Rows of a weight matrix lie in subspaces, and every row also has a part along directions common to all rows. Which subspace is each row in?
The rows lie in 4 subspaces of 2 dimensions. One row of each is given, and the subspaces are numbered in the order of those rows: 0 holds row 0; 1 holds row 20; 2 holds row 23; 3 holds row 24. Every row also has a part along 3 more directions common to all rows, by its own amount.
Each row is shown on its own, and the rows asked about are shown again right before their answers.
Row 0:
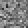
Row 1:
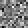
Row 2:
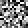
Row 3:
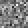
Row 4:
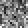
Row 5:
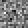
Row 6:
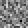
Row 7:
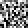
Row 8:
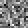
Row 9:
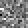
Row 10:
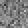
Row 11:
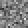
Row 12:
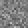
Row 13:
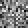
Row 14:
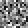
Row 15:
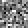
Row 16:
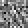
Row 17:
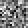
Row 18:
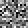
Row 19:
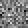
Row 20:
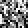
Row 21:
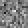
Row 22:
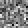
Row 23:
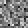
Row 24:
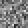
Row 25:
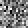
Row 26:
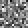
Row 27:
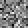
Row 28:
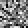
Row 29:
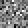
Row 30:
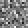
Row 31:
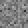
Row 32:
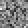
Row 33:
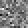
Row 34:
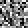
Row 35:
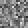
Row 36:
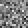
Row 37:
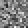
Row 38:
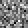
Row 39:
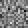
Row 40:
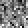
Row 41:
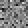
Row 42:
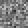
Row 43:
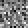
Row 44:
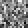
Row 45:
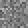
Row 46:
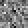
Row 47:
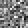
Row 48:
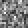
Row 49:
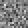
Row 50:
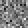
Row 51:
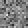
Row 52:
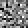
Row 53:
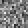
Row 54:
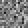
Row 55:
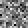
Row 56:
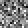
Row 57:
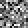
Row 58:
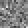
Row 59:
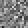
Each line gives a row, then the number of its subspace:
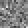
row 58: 0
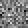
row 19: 3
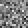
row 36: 1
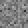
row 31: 3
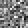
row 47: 2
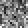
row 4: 1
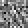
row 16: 1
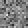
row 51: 0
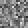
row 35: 2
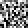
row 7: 1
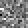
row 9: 0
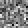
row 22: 3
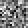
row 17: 3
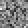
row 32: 3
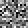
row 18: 3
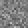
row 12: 0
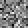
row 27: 0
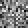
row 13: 3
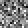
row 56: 3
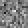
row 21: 3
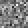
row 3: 2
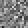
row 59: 2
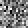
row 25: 3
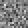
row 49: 0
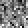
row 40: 1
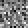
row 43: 1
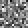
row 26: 2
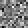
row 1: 2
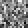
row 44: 1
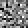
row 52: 0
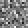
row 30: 2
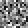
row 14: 2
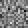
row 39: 3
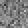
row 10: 3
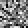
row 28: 0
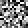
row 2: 2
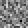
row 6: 0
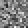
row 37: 0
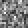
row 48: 1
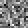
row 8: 2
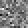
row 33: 0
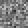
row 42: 2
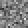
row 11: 0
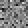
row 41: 2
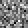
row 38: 3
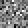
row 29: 3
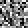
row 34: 2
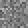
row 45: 2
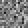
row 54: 2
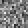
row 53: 3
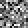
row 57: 1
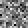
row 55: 1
